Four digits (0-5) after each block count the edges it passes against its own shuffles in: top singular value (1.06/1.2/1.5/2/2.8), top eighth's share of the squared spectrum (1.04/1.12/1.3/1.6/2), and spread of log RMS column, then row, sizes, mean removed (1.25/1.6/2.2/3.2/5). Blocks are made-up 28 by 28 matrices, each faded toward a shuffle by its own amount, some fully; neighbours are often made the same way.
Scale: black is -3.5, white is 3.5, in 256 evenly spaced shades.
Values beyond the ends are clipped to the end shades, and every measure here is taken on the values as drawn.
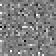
2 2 1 2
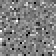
0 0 0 0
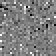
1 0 0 0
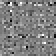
2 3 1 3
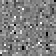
1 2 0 0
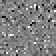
0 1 0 0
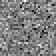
0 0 0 0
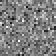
0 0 0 0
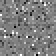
0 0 0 0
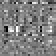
3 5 2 3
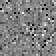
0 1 0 0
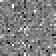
2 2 1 0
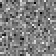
1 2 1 0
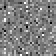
2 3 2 0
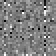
3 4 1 1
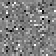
2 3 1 0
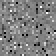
1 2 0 0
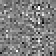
2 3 2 1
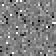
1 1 0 0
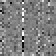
3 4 2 0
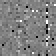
3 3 1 0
